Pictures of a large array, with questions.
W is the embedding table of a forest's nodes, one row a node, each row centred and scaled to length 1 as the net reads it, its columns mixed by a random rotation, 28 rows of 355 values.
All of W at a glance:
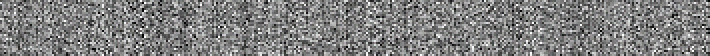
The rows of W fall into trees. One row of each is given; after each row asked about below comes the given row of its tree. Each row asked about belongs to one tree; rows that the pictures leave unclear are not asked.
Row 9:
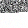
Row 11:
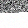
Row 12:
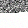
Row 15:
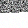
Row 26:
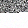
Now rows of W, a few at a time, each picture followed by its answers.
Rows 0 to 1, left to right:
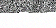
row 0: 26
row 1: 9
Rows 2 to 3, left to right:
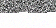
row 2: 12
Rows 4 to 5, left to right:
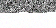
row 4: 11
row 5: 9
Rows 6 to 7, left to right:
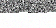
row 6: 12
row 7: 15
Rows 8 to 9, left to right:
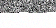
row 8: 26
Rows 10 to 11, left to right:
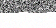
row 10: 12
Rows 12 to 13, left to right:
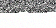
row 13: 9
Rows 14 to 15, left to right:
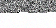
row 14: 26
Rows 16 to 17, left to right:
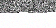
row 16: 26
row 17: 9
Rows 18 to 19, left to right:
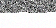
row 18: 9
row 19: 15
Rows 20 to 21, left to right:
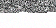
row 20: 11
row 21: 26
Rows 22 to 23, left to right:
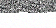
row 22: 11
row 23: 15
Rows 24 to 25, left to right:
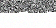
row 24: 12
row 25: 15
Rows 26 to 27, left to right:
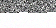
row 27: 26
